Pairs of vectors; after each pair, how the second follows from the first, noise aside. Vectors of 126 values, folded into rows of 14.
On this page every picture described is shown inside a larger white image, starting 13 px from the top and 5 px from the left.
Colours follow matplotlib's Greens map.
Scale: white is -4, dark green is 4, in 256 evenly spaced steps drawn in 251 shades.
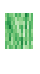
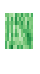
reversed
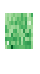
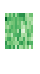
wrapped around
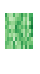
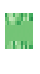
partly zeroed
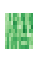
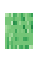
partly zeroed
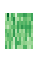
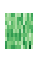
reversed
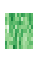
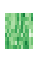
reversed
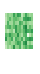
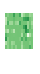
partly zeroed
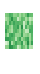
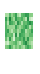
reversed
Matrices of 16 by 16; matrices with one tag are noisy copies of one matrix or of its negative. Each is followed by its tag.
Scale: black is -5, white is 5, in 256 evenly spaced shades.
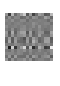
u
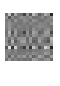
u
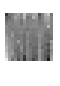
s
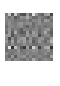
u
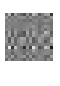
u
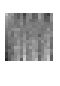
s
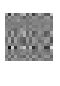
u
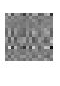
u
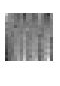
s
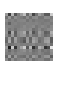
u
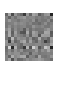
u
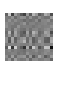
u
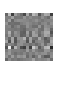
u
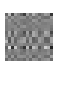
u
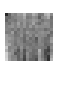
s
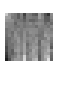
s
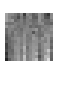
s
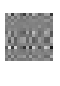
u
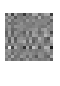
u
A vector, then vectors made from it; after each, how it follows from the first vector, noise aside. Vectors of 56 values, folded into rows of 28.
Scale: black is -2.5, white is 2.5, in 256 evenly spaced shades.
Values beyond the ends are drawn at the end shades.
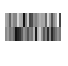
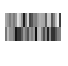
copied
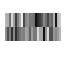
wrapped around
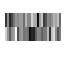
wrapped around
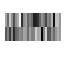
wrapped around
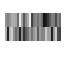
wrapped around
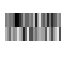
wrapped around
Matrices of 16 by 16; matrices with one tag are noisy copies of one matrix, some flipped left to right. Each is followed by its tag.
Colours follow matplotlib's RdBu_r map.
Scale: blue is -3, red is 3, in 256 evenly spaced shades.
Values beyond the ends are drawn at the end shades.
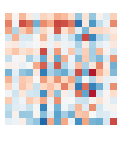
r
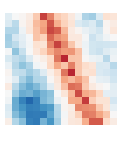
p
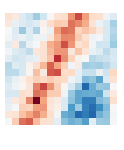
p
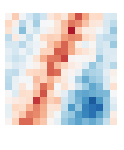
p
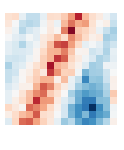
p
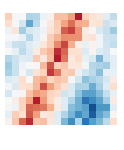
p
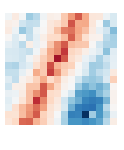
p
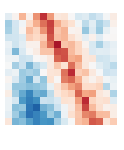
p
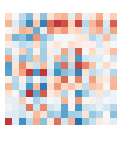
r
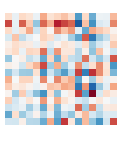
r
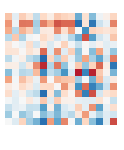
r
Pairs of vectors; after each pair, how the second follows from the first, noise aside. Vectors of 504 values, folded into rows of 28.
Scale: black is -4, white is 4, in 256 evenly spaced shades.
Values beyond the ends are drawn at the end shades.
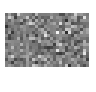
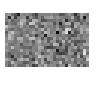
sign-scrambled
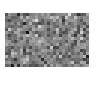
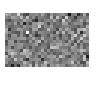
sign-scrambled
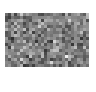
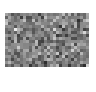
wrapped around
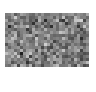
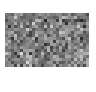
sign-scrambled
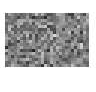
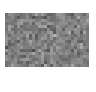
shrunk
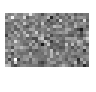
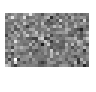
copied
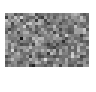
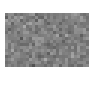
shrunk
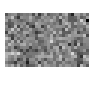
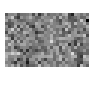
copied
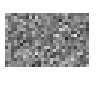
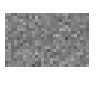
shrunk
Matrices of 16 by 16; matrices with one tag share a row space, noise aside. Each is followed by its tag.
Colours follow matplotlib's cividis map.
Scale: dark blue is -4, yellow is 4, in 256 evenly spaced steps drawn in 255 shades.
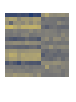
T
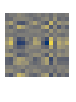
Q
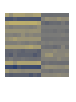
T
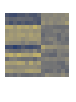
T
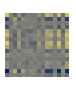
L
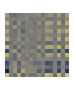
L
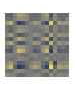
Q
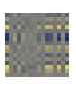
L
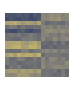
T
